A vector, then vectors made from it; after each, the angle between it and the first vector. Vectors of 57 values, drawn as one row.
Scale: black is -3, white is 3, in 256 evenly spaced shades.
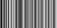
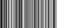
nearly parallel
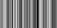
orthogonal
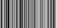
partly aligned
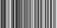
partly aligned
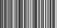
partly aligned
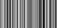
partly opposed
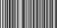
nearly opposite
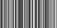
partly aligned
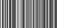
nearly opposite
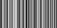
orthogonal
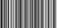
nearly parallel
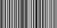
orthogonal
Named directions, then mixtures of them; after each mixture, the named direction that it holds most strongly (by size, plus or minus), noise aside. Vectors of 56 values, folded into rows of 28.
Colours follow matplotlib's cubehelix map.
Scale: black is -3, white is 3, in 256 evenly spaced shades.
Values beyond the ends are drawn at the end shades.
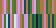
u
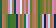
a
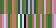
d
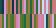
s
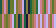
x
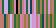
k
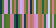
a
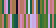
k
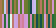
u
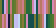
u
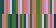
a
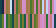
s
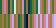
x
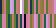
a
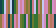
s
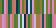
d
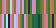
u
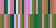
x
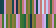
s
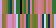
a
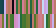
s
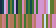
s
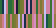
d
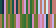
s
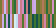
u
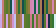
s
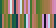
a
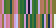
a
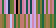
k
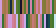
a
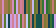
u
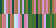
u
